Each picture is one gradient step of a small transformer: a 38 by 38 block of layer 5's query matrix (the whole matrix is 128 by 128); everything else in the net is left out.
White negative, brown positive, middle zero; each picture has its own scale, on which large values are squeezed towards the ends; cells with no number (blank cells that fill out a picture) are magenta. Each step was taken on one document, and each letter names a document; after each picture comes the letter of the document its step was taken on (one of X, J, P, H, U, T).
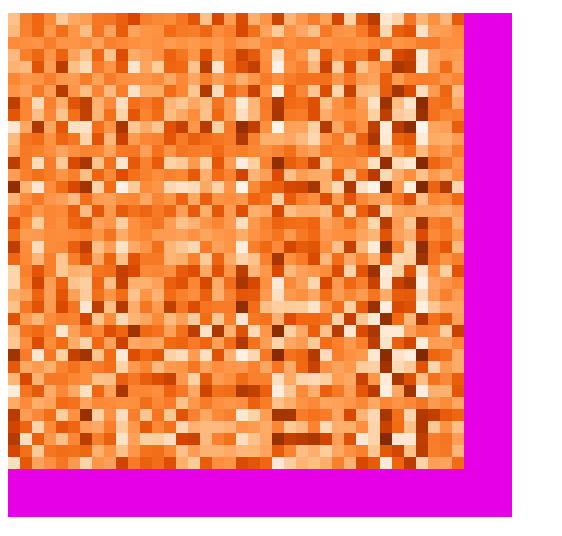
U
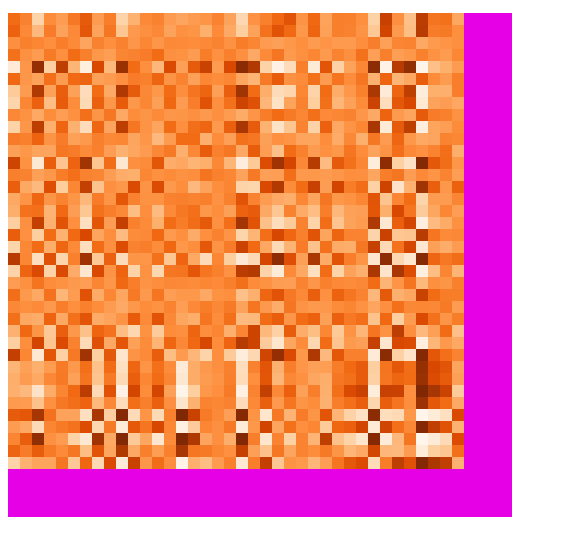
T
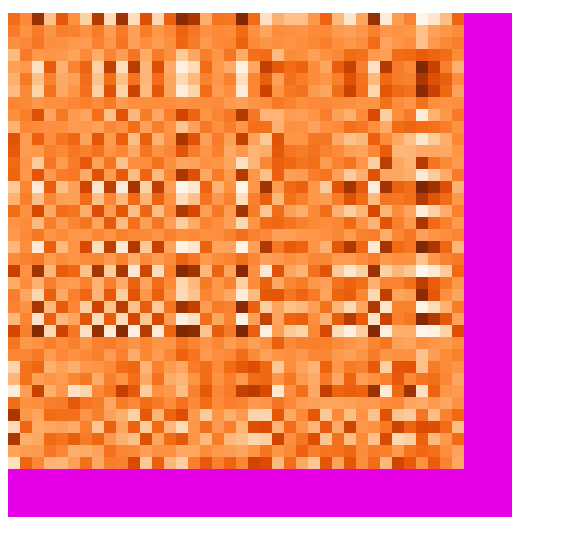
U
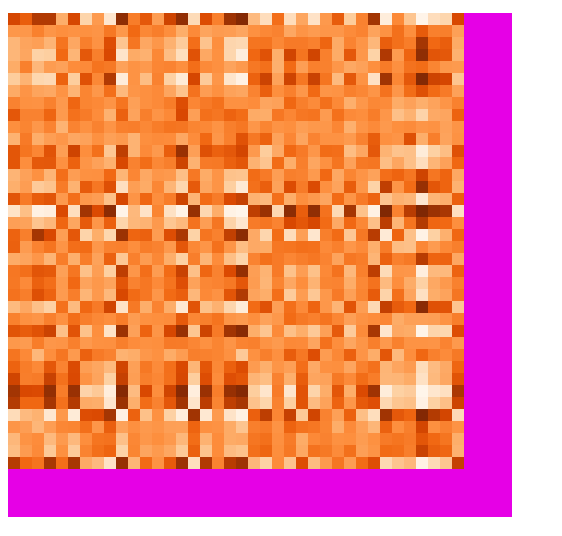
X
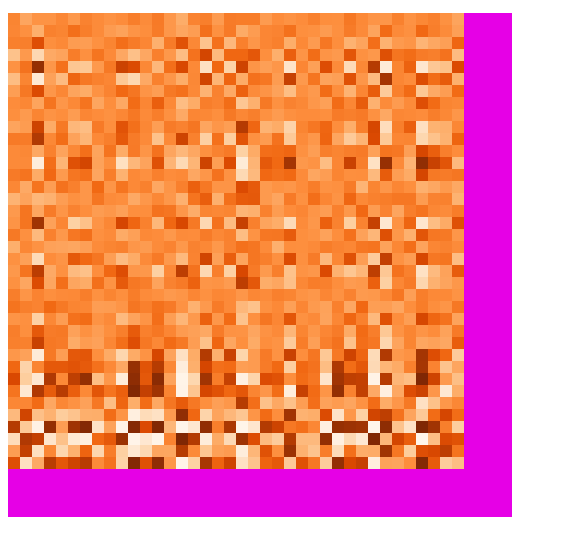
T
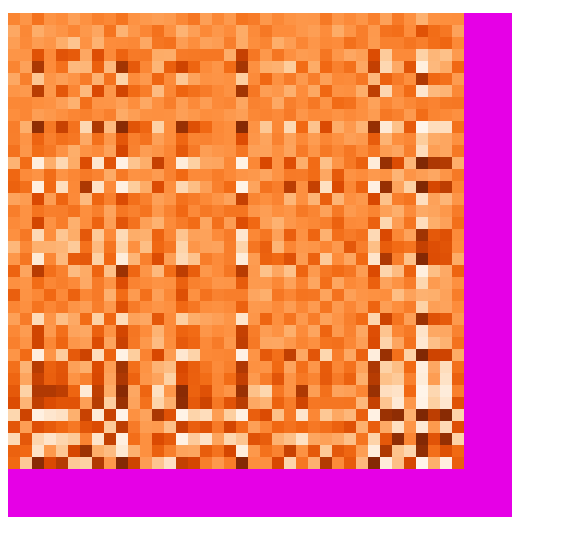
T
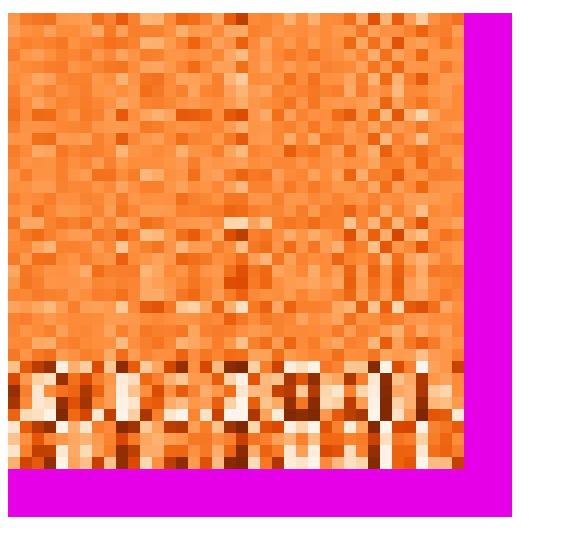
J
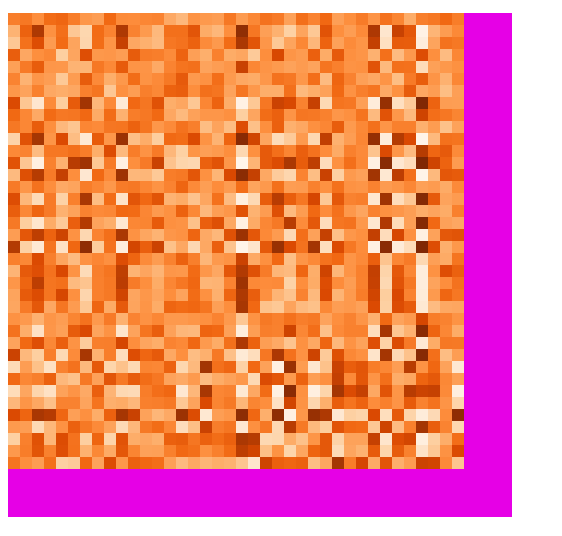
U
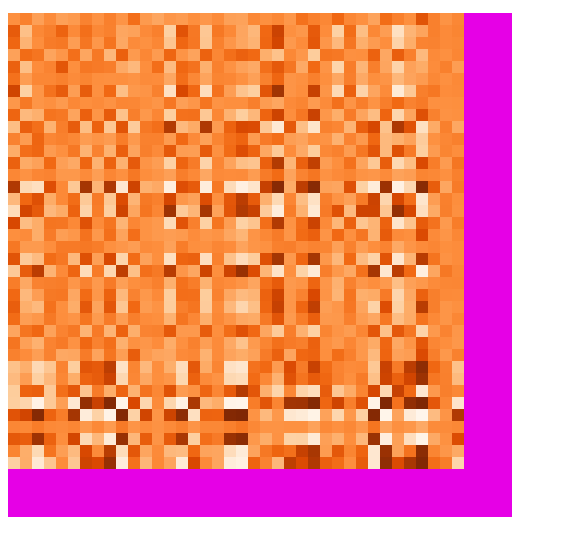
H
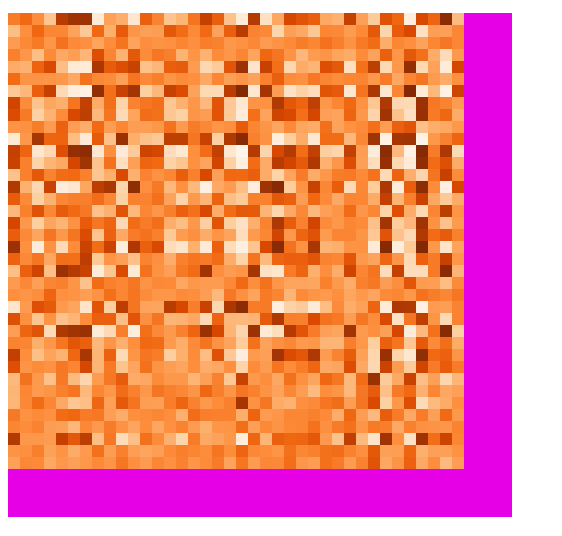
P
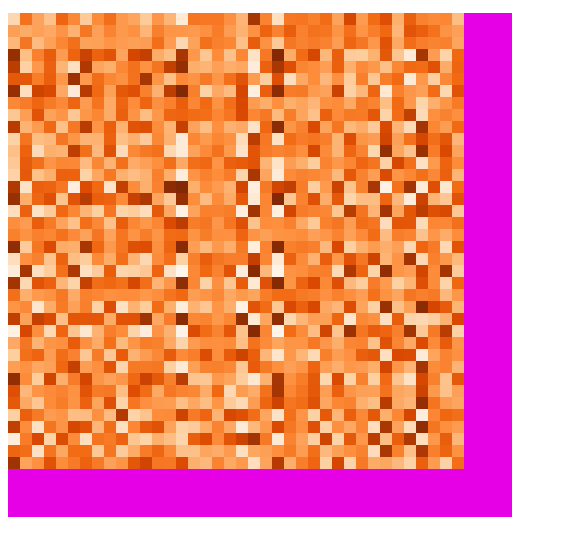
U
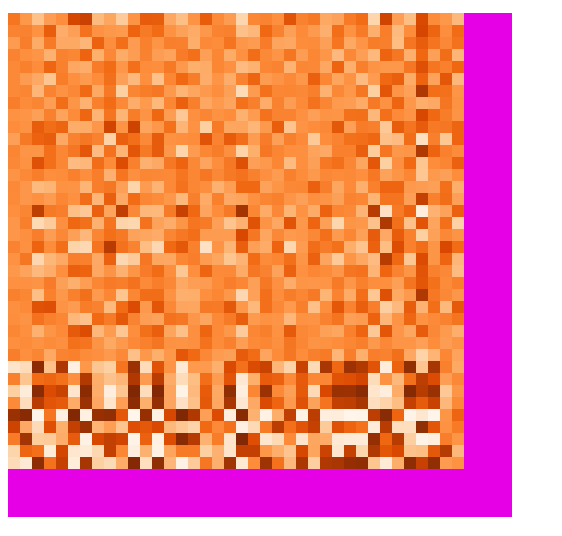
T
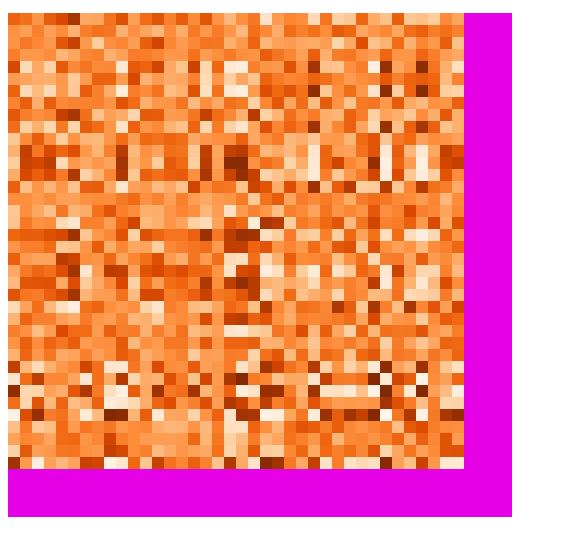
J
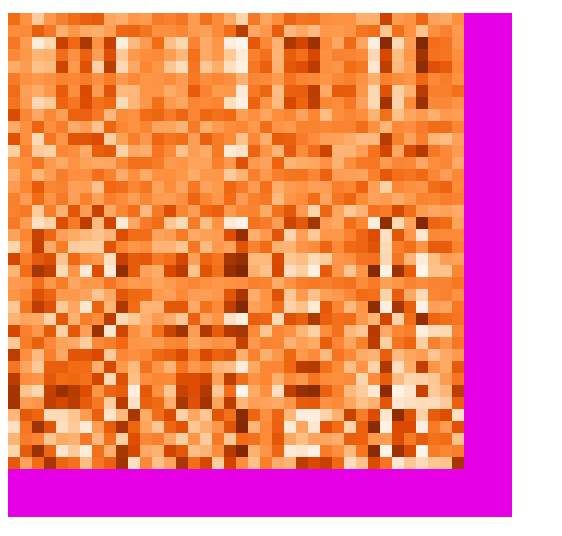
J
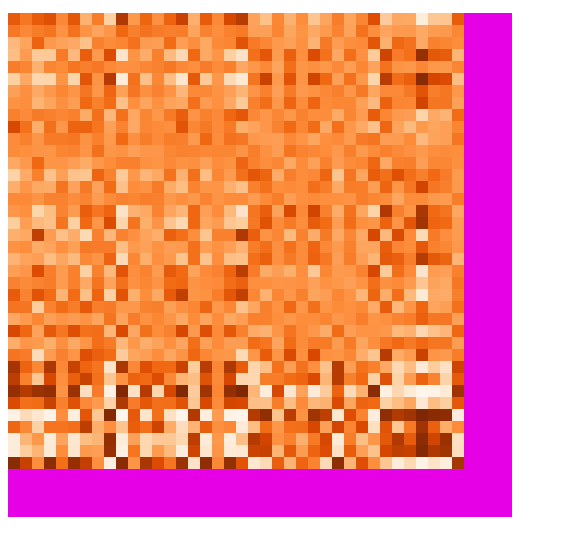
X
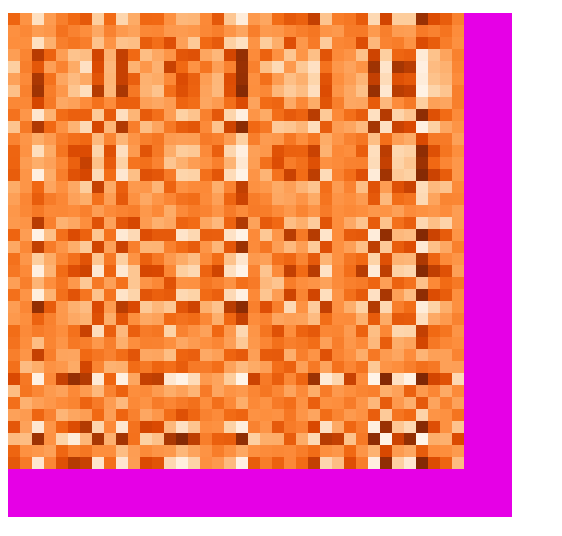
P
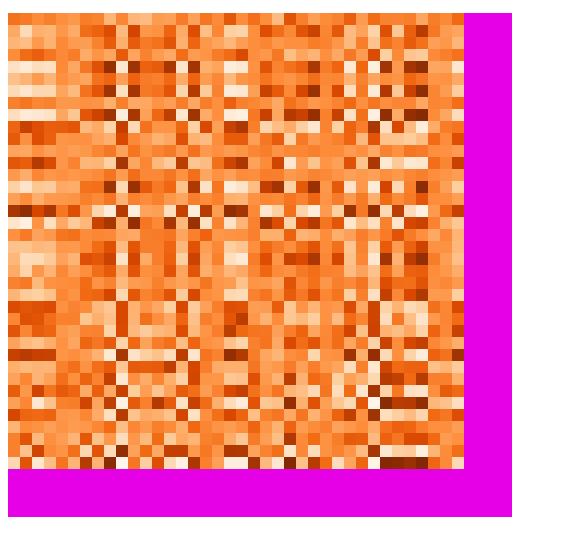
H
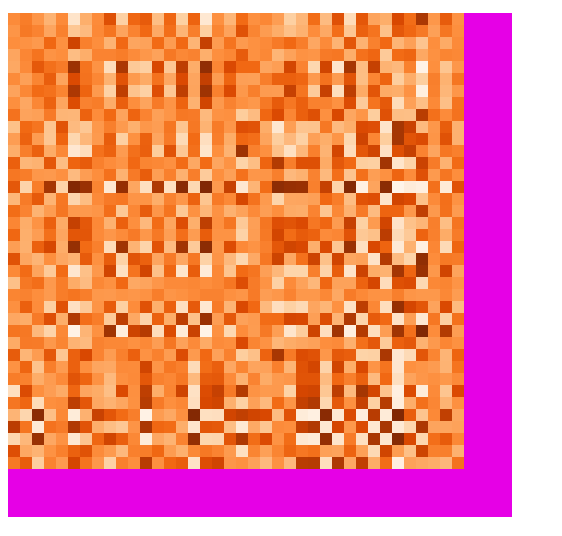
U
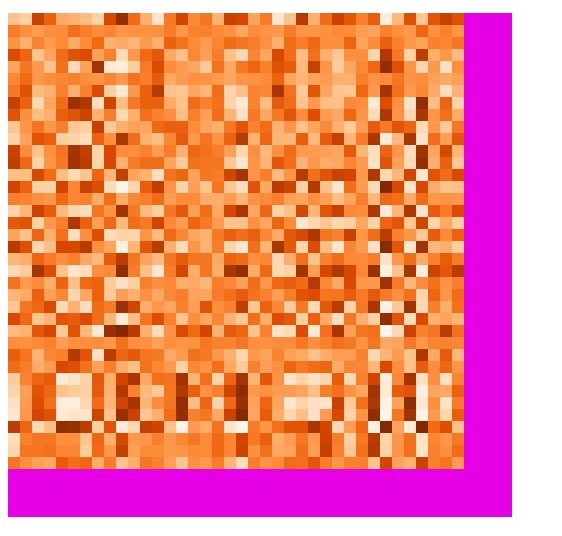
J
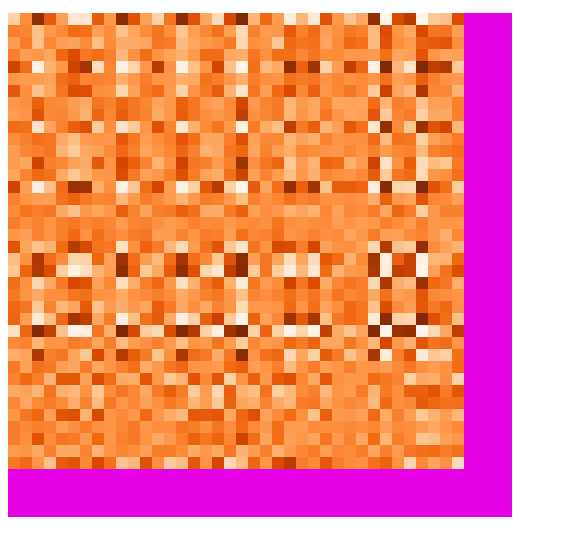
P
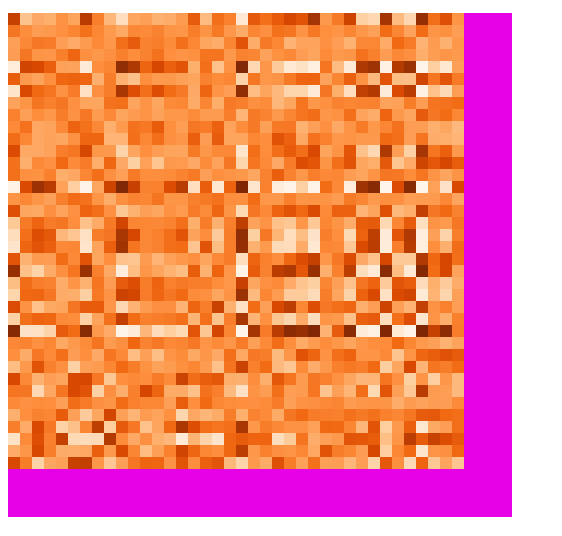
P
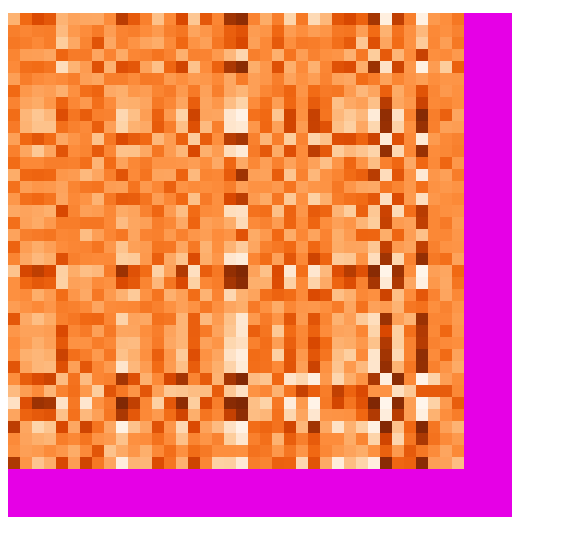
J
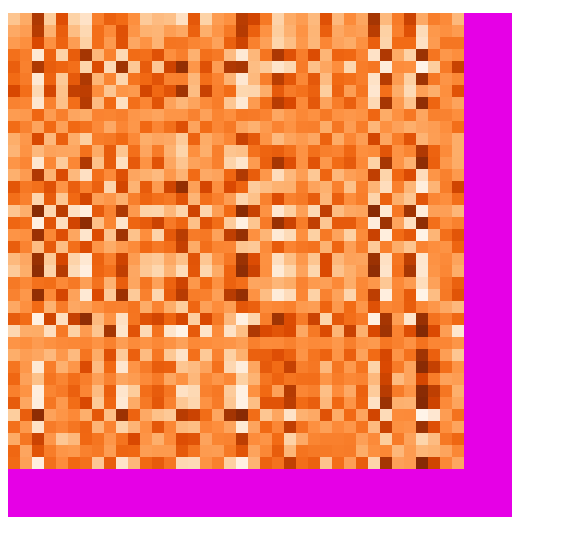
U
